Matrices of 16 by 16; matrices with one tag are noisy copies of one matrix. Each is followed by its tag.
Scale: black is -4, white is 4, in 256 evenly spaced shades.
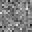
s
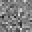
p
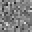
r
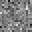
s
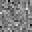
s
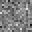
s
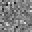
r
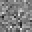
p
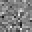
p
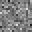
s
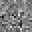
p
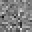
p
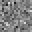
r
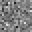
r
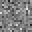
s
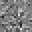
p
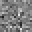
p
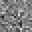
p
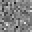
r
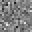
r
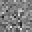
p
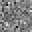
r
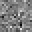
p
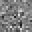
p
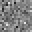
r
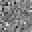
r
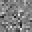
p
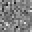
r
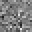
p
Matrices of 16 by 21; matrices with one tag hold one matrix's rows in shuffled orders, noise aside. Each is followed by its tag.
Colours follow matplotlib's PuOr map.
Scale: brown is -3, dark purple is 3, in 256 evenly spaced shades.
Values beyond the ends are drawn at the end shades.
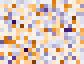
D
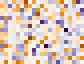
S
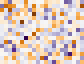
D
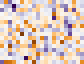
D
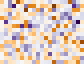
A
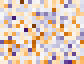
D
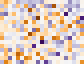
S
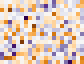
D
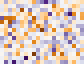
D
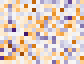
D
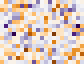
A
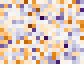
S
